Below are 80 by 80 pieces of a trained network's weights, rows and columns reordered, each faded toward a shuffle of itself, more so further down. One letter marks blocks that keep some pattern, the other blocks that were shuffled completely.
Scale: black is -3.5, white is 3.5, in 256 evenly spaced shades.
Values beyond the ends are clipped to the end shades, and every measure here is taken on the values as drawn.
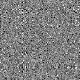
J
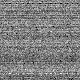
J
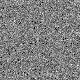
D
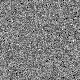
D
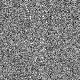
J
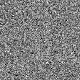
J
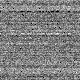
J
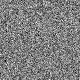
D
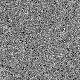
D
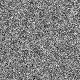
D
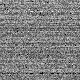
J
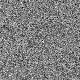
D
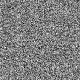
J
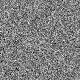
D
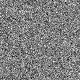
D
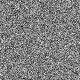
D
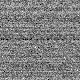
J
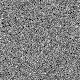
D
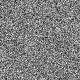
D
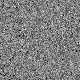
D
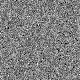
D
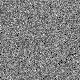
D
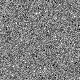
D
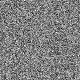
J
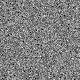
D
